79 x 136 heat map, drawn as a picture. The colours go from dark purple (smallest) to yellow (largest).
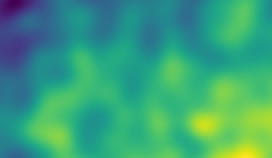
Average level on the scale: 60%. Ninth with the highest average: bottom right. Slope: up to the bottom right. Grain: smooth. Ninth with the lowest average: top left.
